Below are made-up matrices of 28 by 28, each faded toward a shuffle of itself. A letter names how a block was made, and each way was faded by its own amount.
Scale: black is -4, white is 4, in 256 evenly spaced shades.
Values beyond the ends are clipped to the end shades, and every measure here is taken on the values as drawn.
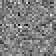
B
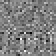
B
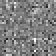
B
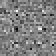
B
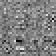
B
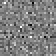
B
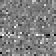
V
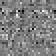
B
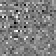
B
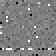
V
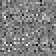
B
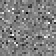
V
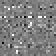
B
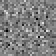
B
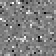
V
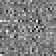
B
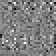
B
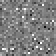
V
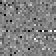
V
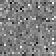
V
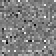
V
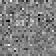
B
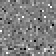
V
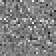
V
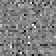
V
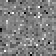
V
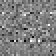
B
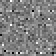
V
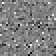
V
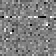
B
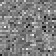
B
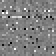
V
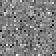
V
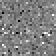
V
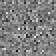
B
